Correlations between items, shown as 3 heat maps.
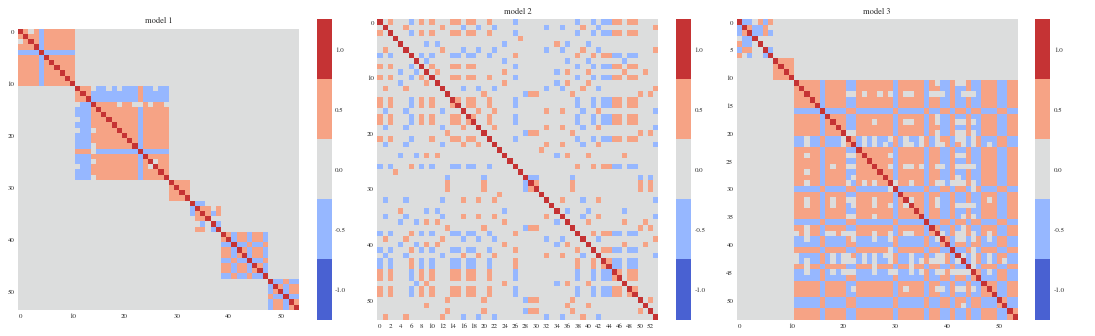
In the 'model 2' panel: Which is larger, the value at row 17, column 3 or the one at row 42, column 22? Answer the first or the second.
the second
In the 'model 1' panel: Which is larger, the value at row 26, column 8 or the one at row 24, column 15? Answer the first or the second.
the second
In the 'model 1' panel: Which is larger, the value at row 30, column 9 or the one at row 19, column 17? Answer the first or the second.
the second
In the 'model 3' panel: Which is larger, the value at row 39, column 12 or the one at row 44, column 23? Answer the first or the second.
the second
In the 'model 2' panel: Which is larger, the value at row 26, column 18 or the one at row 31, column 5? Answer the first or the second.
the second
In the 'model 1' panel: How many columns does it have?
54
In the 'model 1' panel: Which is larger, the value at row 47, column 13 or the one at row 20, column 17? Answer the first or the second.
the second
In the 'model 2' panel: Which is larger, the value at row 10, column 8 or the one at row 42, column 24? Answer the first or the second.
the first
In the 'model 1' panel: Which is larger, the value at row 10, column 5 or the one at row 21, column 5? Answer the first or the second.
the first
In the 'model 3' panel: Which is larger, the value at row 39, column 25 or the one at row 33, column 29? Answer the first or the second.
the second
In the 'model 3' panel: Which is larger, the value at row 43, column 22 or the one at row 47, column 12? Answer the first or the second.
the second
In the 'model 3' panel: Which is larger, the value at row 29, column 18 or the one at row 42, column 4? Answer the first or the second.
the first
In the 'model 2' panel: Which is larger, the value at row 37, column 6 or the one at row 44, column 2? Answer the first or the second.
the first
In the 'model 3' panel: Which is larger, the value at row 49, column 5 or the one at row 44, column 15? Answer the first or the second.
the second
